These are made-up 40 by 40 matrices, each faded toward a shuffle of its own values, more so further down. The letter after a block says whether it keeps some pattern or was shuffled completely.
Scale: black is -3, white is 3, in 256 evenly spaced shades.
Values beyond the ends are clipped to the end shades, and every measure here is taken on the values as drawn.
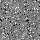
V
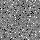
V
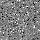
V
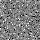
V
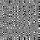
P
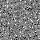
V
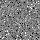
V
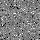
V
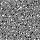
V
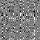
P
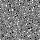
V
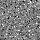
V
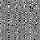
P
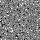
V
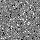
V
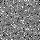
V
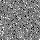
V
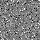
V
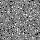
V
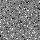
V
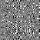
P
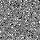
V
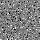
V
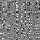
P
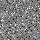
V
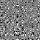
P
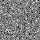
V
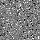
V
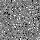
V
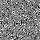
V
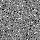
V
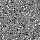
V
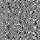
P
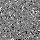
V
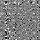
P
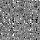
P
